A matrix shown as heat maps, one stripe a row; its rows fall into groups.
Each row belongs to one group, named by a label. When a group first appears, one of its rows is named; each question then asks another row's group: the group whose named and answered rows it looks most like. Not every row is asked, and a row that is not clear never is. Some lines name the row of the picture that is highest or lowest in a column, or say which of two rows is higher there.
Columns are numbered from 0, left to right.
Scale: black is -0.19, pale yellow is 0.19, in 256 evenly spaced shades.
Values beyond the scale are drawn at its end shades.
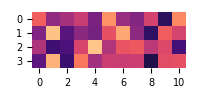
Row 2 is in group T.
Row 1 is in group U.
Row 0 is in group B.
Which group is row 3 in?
U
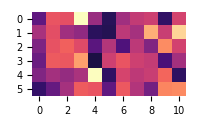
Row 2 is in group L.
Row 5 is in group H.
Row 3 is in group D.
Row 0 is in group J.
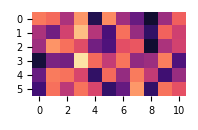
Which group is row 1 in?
H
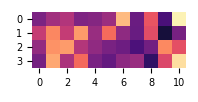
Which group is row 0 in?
B
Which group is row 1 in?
D
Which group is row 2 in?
L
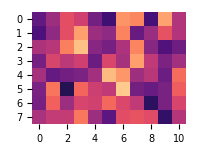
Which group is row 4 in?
B
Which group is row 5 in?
U
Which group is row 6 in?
U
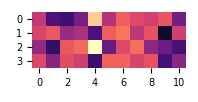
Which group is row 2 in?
T
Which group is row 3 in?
D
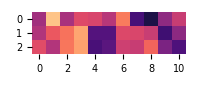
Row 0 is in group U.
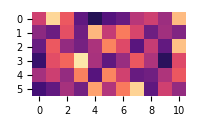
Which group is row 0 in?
L
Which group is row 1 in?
T
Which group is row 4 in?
U
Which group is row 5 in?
T
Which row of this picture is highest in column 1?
0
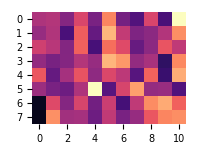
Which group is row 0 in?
B
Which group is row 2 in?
U
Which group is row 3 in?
B
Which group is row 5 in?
T
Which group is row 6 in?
L
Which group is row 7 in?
L
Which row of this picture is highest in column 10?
0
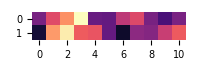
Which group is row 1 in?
L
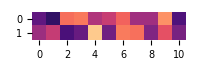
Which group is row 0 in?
H
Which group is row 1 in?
T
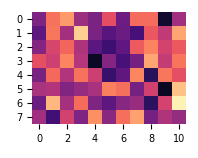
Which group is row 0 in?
D
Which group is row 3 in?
L
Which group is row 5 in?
B
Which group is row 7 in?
T
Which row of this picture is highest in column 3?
1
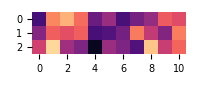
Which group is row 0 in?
L
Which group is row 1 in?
J
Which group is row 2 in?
L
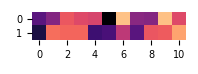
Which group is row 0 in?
H
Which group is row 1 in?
L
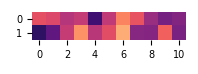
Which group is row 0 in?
D
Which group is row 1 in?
H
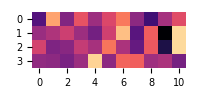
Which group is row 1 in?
B
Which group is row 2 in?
B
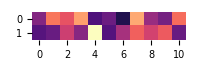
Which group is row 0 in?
J
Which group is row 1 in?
T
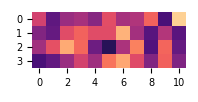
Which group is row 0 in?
B
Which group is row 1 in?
H
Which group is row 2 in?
J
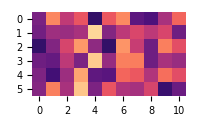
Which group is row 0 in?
U
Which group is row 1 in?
T
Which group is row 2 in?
H
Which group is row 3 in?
T
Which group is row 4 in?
H
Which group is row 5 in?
D
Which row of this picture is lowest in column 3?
3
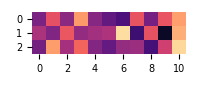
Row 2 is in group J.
